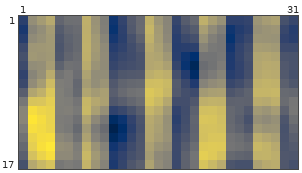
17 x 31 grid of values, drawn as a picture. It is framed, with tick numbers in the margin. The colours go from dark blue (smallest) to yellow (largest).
Stripes running up and down repeat 5 times from left to right. On average the colour sits 50% of the way up the scale. The bottom left is the ninth with the highest average. No lone cell stands out from its neighbours.
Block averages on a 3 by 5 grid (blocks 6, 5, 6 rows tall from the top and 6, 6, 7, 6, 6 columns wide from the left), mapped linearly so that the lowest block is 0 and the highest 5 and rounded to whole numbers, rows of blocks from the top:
21101 | 42223 | 51142
